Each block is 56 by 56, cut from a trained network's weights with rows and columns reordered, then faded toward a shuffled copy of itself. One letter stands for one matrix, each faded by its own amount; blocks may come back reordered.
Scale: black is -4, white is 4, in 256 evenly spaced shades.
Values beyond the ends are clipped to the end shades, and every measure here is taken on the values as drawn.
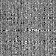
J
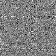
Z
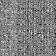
J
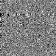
Z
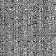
J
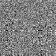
Z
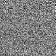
Z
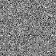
Z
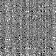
J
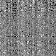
J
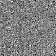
Z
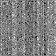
J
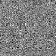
Z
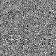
Z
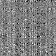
J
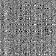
J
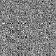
Z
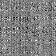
J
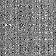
J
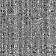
J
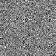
Z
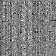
J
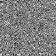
Z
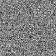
Z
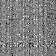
J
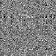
Z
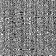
J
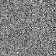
Z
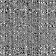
J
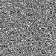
Z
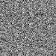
Z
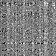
J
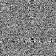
Z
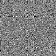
Z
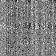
J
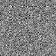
Z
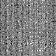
J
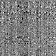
J
